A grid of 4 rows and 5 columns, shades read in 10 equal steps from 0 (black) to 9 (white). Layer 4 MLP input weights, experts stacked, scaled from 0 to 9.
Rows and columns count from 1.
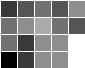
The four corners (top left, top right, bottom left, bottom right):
2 5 0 9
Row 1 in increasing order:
2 3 3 4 5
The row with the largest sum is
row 3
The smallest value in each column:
0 2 4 3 3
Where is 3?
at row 1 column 2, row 1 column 4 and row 2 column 5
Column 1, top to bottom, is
2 4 4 0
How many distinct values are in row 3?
4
